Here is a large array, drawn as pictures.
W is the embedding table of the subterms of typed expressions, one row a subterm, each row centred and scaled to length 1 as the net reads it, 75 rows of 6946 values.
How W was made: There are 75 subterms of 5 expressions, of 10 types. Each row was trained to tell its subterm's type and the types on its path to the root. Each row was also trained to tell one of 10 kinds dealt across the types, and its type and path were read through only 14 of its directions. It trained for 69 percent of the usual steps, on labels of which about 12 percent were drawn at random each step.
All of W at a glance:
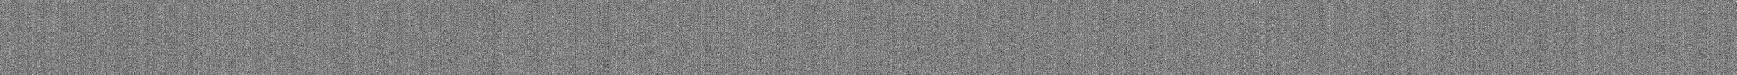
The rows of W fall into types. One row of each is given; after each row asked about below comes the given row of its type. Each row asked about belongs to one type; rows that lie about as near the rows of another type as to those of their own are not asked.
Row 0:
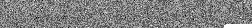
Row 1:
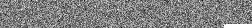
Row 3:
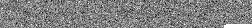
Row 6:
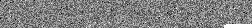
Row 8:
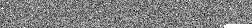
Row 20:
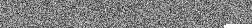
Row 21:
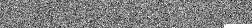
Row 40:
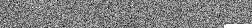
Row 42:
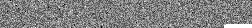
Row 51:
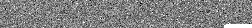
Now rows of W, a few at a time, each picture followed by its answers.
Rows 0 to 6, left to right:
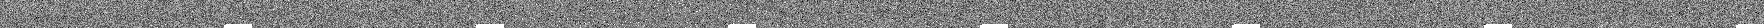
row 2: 21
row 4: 20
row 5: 8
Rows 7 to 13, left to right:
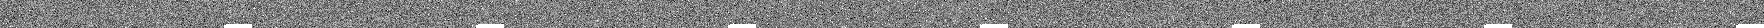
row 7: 40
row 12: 6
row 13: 51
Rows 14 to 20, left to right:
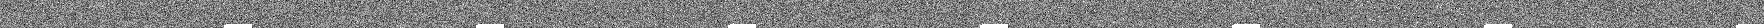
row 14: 3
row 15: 51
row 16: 20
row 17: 6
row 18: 51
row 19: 0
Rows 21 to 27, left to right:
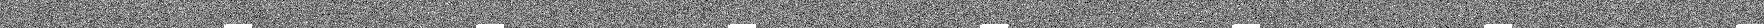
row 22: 0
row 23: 20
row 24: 6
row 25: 0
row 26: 42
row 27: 0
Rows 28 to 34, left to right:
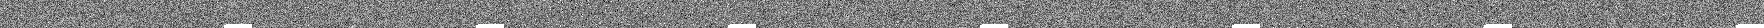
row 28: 6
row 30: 0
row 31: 51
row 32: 40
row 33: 1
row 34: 20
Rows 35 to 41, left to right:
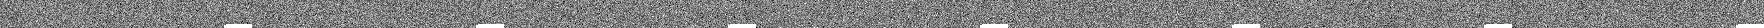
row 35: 40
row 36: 40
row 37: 42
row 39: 6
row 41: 40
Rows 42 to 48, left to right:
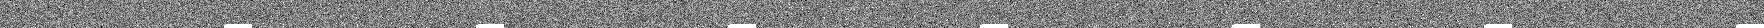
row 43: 6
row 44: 51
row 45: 42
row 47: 40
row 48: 42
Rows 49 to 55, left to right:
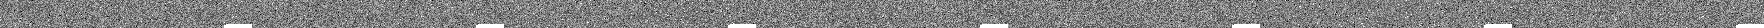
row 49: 20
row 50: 21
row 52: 21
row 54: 42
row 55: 51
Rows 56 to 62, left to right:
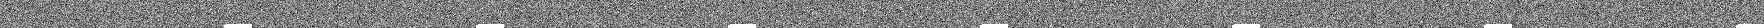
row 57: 3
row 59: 1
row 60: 8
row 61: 6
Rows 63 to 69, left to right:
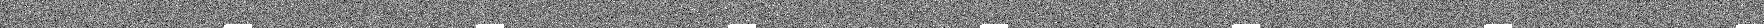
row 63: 51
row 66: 51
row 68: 40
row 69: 1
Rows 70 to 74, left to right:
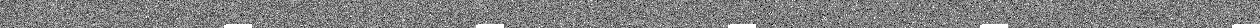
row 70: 40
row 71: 6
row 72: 3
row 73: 0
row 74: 3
